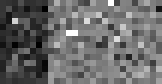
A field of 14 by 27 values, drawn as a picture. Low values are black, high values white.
Average level on the scale: 40%. Stripes: none. Seam: vertical, 30% of the way across, the right part higher.
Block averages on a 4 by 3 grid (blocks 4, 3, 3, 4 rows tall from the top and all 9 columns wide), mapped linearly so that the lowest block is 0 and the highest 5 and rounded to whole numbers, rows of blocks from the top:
055 / 055 / 044 / 145
